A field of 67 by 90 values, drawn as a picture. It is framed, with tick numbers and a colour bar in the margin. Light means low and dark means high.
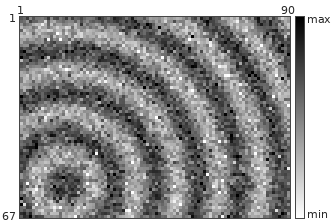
Histogram: bell-shaped. Seam: none. Average level on the scale: 50%. Rings: centred on the bottom left. Odd rows or columns: none. Slope: none. Mirror symmetry: none.
